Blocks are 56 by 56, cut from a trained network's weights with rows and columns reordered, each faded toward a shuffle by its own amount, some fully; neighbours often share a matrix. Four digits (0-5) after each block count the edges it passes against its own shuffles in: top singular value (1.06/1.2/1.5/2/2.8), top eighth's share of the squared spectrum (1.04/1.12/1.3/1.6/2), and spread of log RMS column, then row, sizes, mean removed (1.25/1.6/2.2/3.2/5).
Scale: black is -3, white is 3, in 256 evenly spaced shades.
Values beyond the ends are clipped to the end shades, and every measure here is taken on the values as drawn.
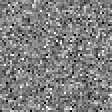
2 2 1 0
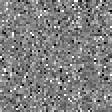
1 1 0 0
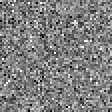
2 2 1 1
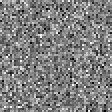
2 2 0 0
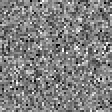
1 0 0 0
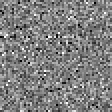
2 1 0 1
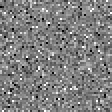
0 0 0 0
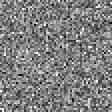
0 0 0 0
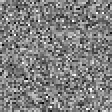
0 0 0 0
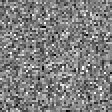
1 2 1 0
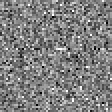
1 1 0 0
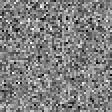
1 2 0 1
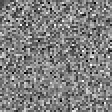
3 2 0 1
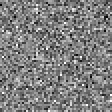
0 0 0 1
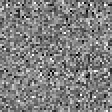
2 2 1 1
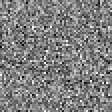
2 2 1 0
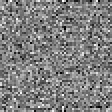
3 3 1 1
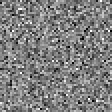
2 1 0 1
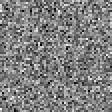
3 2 0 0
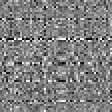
4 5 0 3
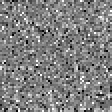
2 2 0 1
